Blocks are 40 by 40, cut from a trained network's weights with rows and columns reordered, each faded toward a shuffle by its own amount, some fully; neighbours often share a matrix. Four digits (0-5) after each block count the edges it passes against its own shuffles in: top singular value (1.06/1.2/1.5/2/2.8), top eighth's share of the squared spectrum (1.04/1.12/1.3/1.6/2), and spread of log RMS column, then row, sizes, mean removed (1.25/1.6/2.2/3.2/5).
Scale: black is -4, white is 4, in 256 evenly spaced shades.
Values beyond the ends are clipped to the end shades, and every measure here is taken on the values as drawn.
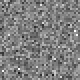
0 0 0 0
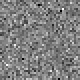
0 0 0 0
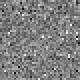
0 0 0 0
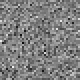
1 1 0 1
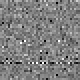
3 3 0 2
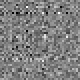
3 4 2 2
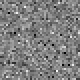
1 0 0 0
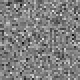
0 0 0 0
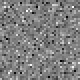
0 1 0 0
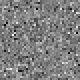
1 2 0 0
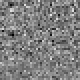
3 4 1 2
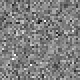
2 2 0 0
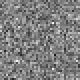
2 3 0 1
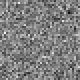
0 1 0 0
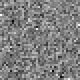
0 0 0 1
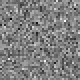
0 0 0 0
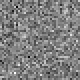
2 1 0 0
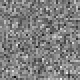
2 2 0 0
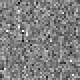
1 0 0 0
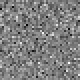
1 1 0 0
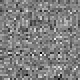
3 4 2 2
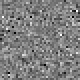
2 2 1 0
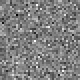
0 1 0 1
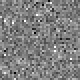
1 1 0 0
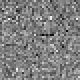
2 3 0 1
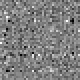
3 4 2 2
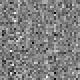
2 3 1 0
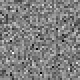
2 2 0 0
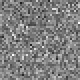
1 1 0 0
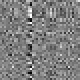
4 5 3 2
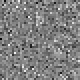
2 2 0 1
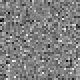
2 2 1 0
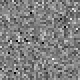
2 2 0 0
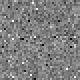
1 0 0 0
